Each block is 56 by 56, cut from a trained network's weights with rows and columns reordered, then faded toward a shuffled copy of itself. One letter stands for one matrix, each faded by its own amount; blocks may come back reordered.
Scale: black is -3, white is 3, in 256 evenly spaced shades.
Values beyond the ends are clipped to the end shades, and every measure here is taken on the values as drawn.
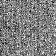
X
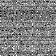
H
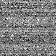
H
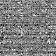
H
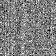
X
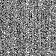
X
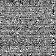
H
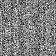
X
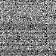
H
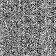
X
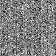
X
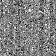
X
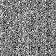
X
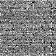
H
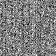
X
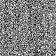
X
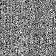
X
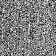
X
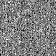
X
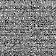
H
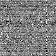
H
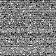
H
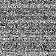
H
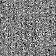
X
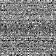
H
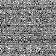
H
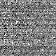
H
